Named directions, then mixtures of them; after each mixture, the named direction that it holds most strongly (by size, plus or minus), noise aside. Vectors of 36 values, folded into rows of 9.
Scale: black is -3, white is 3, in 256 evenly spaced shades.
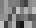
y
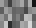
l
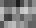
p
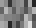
l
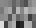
y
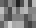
p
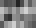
p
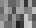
y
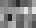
p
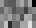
l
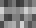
p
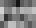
p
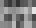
p
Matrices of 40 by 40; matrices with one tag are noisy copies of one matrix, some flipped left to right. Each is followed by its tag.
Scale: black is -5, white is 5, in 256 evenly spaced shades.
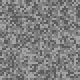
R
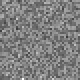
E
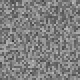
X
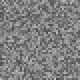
R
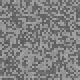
R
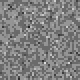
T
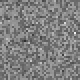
T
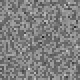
T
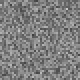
X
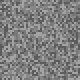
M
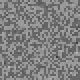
E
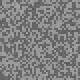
E
